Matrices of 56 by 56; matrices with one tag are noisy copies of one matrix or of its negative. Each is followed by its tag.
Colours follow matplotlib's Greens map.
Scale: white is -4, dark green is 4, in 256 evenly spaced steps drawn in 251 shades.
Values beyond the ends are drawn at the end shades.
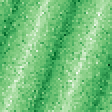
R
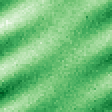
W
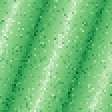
R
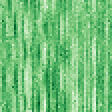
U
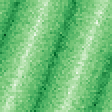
R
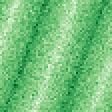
R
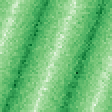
R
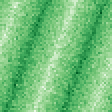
R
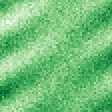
W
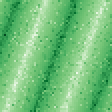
R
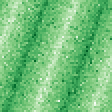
R
